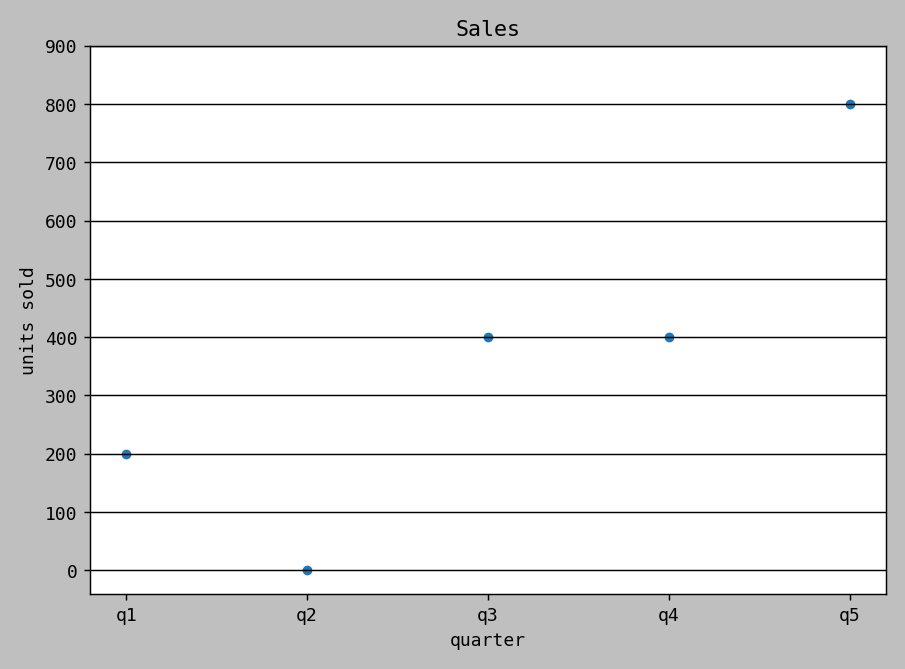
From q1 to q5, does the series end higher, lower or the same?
higher
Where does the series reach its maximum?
q5
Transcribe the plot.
Title: Sales
x-axis: quarter, ticks q1 q2 q3 q4 q5
y-axis: units sold, ticks 0 100 200 300 400 500 600 700 800 900
Values:
200 0 400 400 800
